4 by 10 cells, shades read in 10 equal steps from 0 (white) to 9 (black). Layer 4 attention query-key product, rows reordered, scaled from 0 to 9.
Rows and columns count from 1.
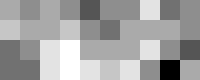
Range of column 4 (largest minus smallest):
4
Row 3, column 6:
3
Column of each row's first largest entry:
5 6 10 9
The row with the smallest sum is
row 3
